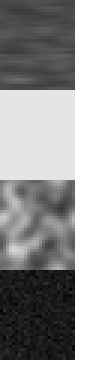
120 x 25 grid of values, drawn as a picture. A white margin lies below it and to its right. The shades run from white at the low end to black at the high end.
The table splits into 4 rows of 1 panel. Panel 1,1: high, streaked across, faint in contrast. Panel 2,1: very low, flat. Panel 3,1: middling, blotchy, strong in contrast. Panel 4,1: very high, fine-grained, faint in contrast.
